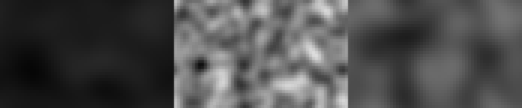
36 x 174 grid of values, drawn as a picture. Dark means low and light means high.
It is made of 1 by 3 panels. Panel 1,1: very low, smooth, faint in contrast. Panel 1,2: middling, blotchy, strong in contrast. Panel 1,3: low, smooth.
